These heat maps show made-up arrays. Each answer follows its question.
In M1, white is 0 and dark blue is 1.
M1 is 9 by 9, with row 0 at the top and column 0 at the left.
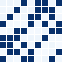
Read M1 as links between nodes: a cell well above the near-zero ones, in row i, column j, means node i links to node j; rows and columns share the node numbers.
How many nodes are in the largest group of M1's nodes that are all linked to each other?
3
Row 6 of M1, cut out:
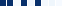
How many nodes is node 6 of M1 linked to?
4
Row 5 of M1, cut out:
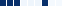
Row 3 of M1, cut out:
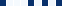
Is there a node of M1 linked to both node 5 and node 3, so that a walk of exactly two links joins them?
yes
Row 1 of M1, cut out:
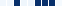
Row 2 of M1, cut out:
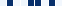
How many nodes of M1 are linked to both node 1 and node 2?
2
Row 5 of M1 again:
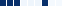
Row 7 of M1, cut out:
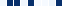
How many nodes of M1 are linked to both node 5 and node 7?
2
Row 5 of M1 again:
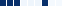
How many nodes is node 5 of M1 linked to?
4
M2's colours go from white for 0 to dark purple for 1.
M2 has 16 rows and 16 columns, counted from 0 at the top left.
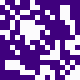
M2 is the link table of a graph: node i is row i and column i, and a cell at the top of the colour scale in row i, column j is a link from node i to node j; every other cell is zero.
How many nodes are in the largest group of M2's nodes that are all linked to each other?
7
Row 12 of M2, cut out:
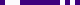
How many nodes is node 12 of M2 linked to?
11
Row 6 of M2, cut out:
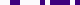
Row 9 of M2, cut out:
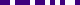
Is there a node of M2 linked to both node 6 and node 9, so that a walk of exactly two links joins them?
yes
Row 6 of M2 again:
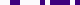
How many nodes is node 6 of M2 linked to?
8
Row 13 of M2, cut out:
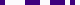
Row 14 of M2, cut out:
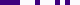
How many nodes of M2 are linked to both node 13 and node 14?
3
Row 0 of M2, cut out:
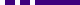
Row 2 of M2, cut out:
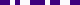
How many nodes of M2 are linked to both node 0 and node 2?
7
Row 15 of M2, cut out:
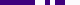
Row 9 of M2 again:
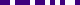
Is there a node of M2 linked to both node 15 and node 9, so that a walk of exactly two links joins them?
yes
